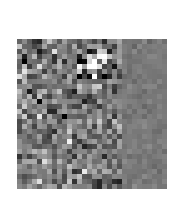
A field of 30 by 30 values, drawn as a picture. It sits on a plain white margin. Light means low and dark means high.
Odd patch: rougher, in the top middle. Mirror symmetry: none. Slope: none. Grain: fine. Odd rows or columns: none. Seam: vertical, 70% of the way across, the right part calmer. Stripes: none.
